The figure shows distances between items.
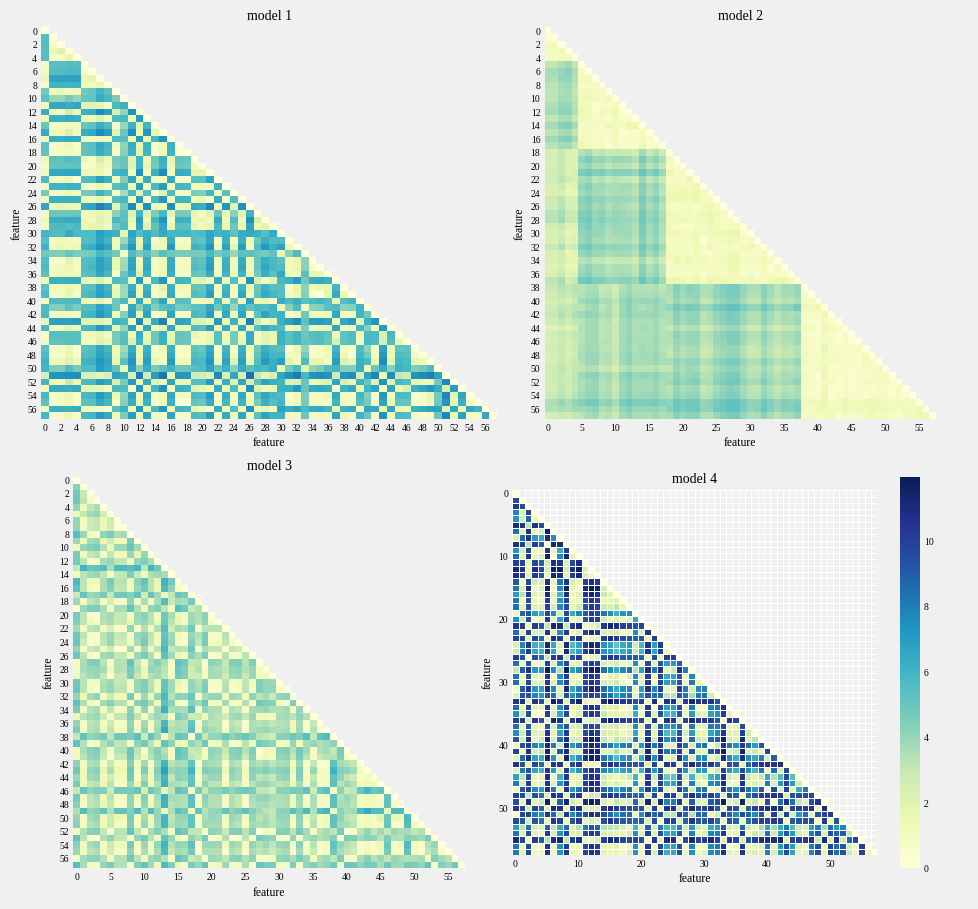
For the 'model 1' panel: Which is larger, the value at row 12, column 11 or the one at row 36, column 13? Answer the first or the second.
the first
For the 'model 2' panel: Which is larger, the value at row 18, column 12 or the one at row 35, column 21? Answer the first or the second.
the first
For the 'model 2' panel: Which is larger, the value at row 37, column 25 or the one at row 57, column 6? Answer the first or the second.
the second
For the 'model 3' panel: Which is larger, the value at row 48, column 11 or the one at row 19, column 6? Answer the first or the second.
the second
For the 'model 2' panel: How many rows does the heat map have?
58
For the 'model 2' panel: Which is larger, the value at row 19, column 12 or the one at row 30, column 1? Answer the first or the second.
the first
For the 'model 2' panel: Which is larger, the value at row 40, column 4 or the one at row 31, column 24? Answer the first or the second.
the first
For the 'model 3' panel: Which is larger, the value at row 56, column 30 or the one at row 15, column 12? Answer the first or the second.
the first
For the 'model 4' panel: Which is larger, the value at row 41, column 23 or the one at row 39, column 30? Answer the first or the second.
the first
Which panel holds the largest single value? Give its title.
model 4
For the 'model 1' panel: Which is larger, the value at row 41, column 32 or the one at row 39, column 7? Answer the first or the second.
the second
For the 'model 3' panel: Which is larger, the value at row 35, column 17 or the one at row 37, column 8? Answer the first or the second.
the second
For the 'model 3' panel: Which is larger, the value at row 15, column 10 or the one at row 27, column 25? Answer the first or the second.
the first
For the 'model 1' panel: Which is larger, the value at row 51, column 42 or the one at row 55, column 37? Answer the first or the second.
the first
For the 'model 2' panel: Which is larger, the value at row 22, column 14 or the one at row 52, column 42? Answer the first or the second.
the first
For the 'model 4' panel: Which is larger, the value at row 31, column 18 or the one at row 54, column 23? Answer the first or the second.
the second
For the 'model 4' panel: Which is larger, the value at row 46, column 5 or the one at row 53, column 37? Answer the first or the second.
the first
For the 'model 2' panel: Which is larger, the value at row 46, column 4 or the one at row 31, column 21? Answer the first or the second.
the first
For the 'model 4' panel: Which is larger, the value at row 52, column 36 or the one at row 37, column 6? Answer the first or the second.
the second
